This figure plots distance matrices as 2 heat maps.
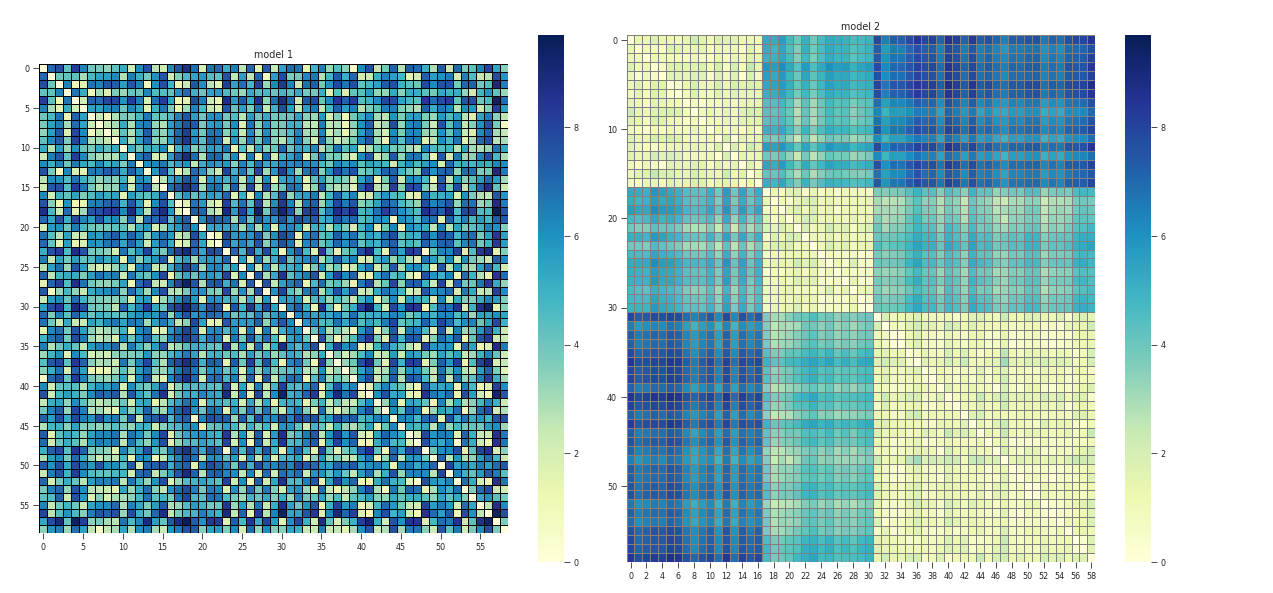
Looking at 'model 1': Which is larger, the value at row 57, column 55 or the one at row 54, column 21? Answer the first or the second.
the first
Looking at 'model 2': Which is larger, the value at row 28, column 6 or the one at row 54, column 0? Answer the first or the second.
the second
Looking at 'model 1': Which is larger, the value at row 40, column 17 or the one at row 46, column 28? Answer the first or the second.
the first
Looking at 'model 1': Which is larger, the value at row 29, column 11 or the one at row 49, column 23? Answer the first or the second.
the second
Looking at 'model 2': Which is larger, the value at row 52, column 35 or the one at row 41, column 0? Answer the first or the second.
the second
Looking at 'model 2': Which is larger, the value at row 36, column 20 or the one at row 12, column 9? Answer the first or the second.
the first
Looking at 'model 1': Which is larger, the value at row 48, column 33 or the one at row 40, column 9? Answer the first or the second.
the second
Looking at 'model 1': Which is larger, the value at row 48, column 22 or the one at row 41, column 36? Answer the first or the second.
the first
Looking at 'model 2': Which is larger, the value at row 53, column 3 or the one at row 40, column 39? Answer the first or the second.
the first
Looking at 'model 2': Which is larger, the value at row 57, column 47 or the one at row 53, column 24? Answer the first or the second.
the second
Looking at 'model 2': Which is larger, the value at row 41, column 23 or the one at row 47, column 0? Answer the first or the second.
the second
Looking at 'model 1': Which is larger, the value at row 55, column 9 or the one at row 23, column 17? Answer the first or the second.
the second
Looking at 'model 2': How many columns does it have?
59
